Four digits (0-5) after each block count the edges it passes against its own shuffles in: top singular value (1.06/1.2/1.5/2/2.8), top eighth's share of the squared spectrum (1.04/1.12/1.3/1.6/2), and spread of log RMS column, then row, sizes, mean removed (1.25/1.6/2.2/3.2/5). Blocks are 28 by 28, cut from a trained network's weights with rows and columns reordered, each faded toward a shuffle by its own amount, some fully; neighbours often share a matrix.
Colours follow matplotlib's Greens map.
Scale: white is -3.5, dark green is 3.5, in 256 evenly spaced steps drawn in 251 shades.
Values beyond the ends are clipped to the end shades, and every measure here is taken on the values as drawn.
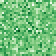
2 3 0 1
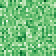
3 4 1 1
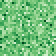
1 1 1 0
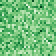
1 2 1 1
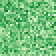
0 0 0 0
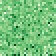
2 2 0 0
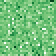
0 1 0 0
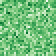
1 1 0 0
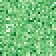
0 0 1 0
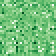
3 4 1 2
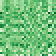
4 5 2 2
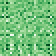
4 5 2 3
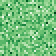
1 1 0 0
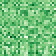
3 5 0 3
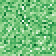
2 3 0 0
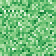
2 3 0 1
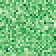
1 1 0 0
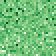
0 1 0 0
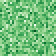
2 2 1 0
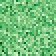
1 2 0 0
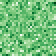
3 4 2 2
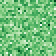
0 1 1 0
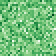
0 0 0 0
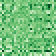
4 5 2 2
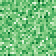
0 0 0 0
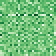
3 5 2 2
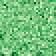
1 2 0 0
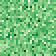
1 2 0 0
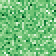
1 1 0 0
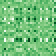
4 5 2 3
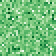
0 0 0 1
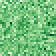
2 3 1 1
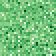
1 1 1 0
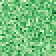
0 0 0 0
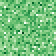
0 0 0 0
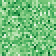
3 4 1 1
